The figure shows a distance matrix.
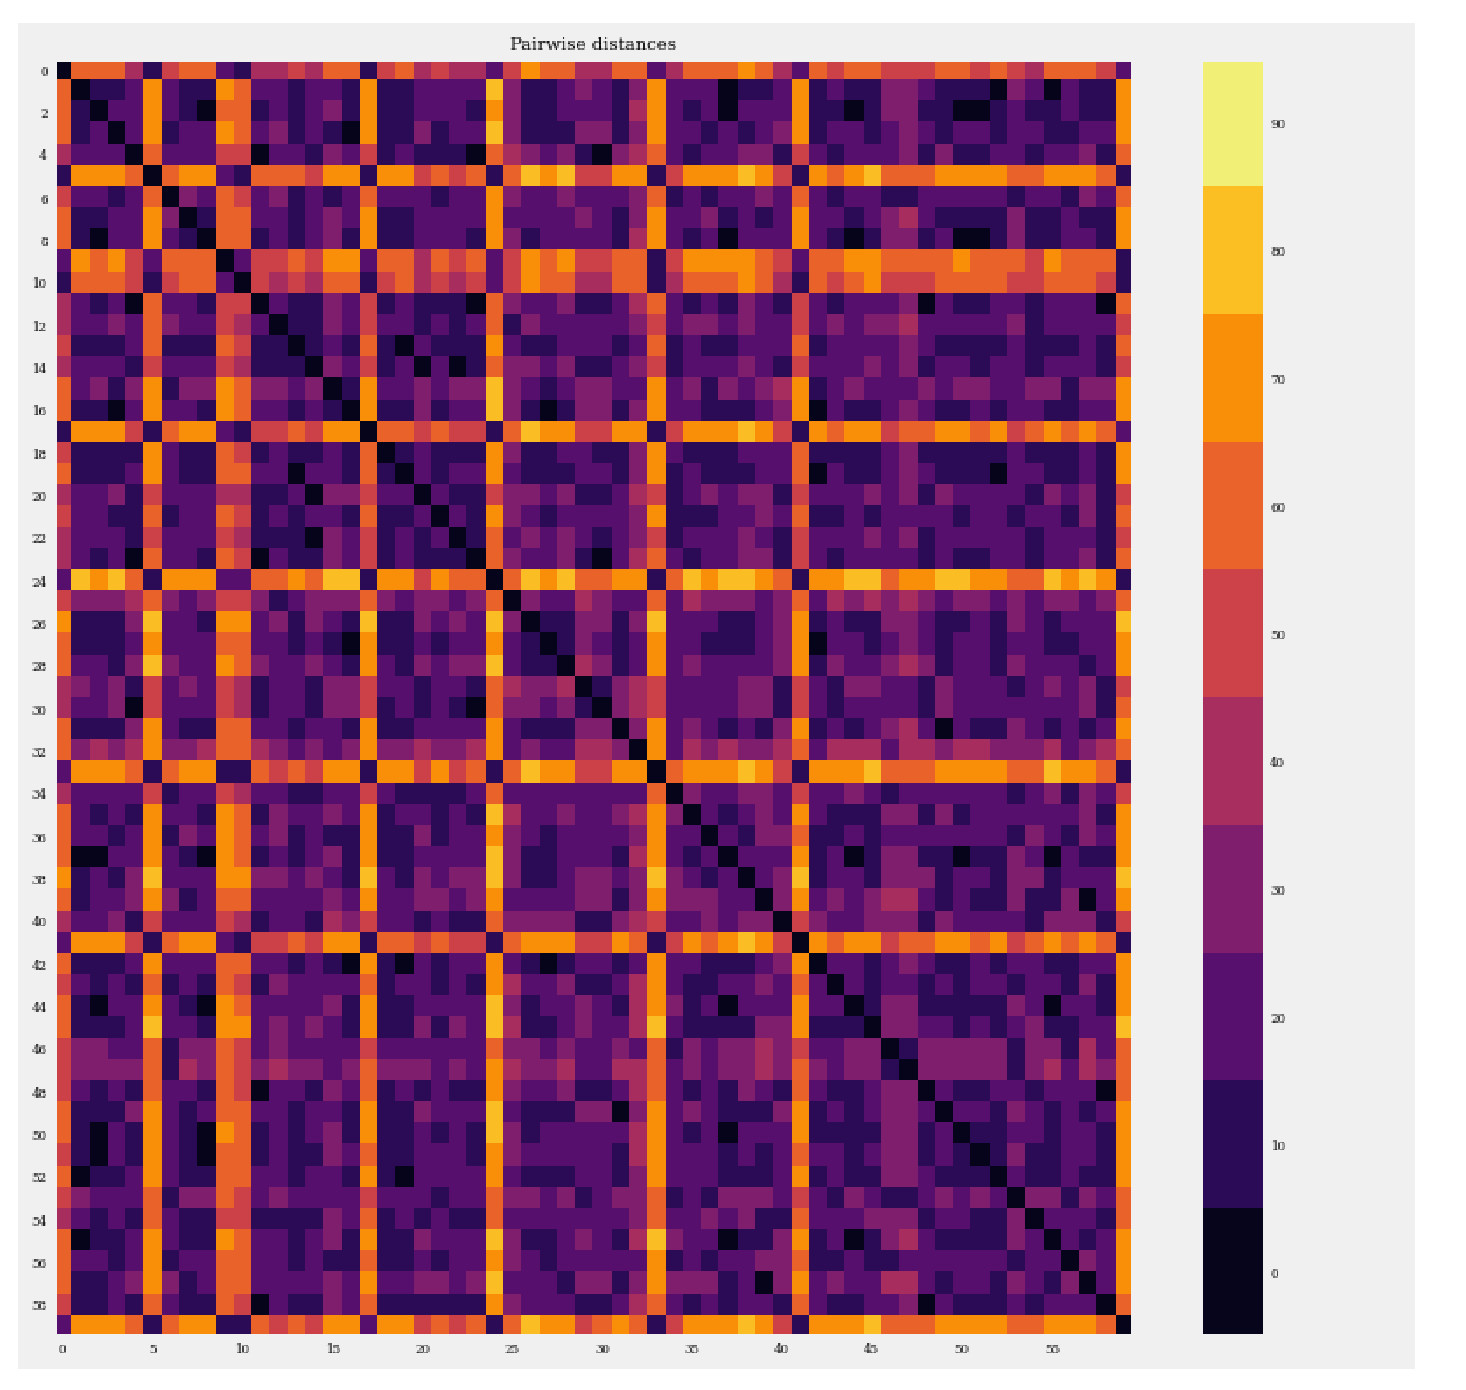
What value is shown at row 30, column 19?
20
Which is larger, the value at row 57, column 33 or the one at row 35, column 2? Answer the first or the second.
the first
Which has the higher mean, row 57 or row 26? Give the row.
57
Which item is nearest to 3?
16
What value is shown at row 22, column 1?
20
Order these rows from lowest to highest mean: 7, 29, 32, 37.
37, 7, 29, 32
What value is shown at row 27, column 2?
10
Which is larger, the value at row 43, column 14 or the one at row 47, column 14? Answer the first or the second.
the second
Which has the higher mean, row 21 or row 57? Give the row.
57
